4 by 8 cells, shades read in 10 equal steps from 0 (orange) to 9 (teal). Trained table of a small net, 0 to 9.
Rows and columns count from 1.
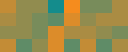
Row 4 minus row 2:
-1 2 -1 -5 5 -2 3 0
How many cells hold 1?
3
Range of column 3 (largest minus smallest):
1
